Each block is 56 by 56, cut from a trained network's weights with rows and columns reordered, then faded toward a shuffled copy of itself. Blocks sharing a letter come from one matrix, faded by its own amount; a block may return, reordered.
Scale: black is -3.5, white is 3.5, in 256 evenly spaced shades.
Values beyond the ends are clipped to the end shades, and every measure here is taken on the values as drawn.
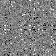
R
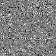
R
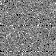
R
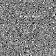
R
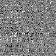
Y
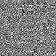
Y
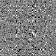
Y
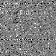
R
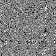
R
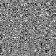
Y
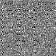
Y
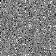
R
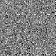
Y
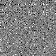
R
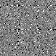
R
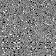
R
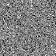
R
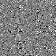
R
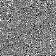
R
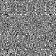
Y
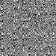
Y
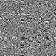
Y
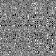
Y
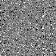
R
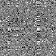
Y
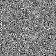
R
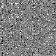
R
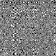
Y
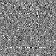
Y
